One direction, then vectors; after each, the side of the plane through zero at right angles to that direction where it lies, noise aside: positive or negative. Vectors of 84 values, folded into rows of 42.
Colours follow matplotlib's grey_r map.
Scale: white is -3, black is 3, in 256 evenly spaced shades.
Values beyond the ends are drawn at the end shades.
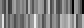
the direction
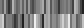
positive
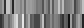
negative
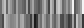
negative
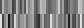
negative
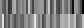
positive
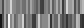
negative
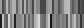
positive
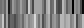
positive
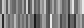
negative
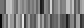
negative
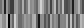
positive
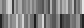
negative
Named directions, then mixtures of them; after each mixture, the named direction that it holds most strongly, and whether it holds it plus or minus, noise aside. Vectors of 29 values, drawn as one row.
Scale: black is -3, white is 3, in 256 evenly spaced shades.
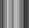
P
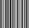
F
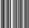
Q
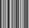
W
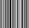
F, plus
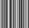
W, minus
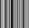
Q, minus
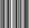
Q, plus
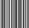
F, minus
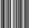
Q, plus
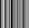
Q, minus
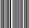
Q, plus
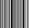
Q, minus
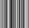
W, minus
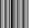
Q, minus
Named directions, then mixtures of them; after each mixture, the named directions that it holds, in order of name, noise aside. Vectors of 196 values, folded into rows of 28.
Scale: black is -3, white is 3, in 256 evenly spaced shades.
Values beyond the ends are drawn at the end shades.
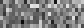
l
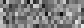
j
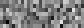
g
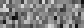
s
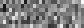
l, s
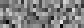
g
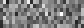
j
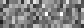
g, j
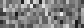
j, s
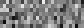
s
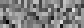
g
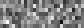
g
